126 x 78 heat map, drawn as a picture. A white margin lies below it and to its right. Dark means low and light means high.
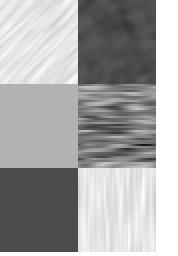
The table splits into 3 rows of 2 panels. Panel 1,1: very high, slanting up to the right, faint in contrast. Panel 1,2: low, blotchy, faint in contrast. Panel 2,1: high, flat. Panel 2,2: middling, streaked across, strong in contrast. Panel 3,1: low, flat. Panel 3,2: very high, streaked downward, faint in contrast.
